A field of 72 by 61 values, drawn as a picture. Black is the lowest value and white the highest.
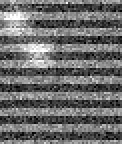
Stripes: horizontal, repeating 9 times. Ninth with the highest average: top left. Bumps: two. Average level on the scale: 40%.
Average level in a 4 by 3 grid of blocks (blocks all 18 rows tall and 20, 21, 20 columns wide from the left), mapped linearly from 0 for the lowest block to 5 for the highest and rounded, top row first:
5 1 1 | 3 2 0 | 0 0 0 | 1 1 1
